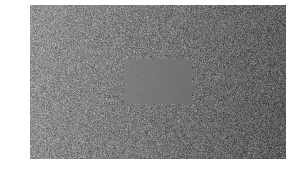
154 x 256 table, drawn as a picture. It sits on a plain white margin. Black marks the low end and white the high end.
There are no regular stripes. No single row or column stands out from its neighbours. There is an overall slope up to the left. An odd patch, calmer than its surroundings, sits in the centre. The centre is the smoothest part.
